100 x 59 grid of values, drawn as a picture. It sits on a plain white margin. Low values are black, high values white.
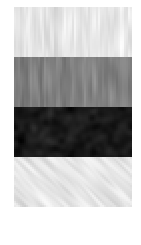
The table splits into 4 rows of 1 panel. Panel 1,1: very high, streaked downward, faint in contrast. Panel 2,1: middling, streaked downward, faint in contrast. Panel 3,1: very low, blotchy, faint in contrast. Panel 4,1: very high, slanting down to the right, faint in contrast.
